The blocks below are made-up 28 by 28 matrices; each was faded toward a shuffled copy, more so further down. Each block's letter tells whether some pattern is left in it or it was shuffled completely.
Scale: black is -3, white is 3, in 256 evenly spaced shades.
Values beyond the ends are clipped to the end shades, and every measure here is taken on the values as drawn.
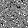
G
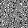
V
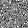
G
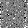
V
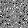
G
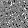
G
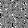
V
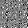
V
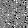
V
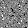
G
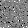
G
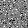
G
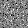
G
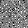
V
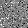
G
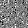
V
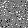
G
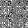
V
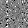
V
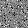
G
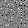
V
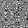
V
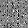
V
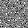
V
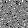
G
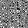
V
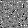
G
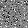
G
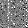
V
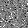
G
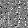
V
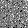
G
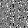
V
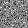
G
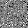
V
